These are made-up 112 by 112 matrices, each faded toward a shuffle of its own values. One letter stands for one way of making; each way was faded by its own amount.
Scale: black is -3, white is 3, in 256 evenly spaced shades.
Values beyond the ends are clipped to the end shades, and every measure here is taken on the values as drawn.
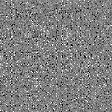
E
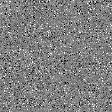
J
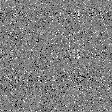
J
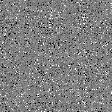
J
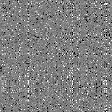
E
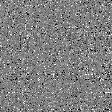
J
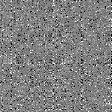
E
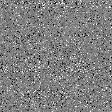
J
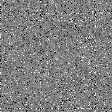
J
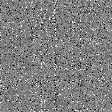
J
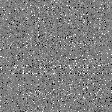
J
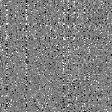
E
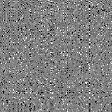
E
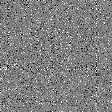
J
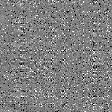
E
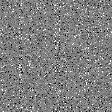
J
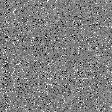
J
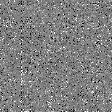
J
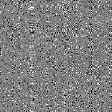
E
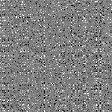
E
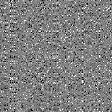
E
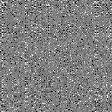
E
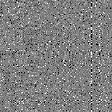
E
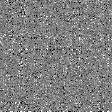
J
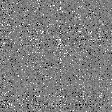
J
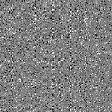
E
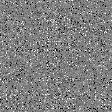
J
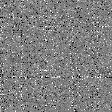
J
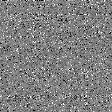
J
